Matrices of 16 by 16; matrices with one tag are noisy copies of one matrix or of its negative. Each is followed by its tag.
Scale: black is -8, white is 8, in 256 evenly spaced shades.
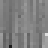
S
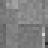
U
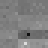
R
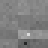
R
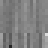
S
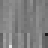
S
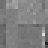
U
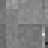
U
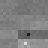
R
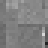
U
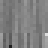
S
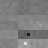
R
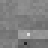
R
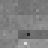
R
